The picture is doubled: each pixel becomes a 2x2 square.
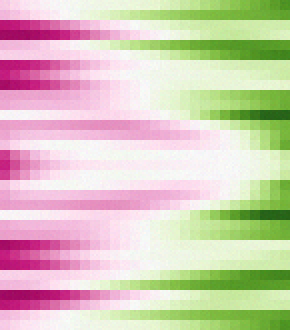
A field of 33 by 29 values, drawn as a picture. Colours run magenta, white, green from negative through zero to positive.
It is mirror symmetric from top to bottom. There is an overall slope up to the right. Streaks run across, left to right. Overall the values sit about 50% of the way up the scale.
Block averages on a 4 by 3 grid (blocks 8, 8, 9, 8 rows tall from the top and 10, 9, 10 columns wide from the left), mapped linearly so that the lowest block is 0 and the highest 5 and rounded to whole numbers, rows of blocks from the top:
035 | 024 | 024 | 035
